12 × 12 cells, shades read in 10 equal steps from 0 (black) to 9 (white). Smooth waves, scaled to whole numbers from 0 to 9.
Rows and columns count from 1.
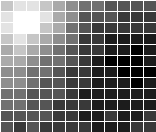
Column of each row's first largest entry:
2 2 2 2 2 1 1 1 1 1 1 1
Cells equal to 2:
32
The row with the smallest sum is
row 12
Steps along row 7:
same down same down down same down same down same same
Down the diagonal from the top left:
7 9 9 6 4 3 2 1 1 1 1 2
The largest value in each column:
8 9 9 8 6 5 4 4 3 3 3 3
